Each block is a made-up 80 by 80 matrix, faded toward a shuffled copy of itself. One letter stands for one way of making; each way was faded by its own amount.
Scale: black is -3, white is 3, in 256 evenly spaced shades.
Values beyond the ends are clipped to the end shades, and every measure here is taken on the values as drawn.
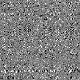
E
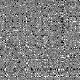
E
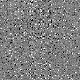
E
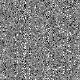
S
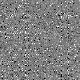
E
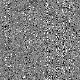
S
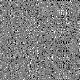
E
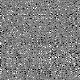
E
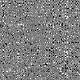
E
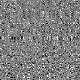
E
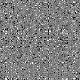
E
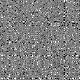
E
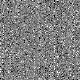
S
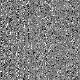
S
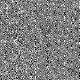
S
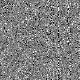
S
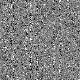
S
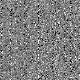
S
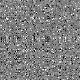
E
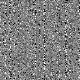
S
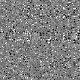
E
